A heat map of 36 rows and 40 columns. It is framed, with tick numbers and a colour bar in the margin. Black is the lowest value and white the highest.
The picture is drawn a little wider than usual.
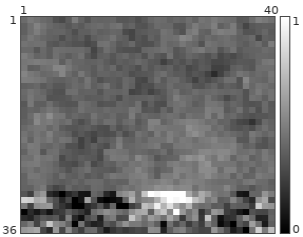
Seam: horizontal, 80% of the way down, the top part calmer. Average level on the scale: 40%. Slope: none. Ninth with the highest average: bottom middle.
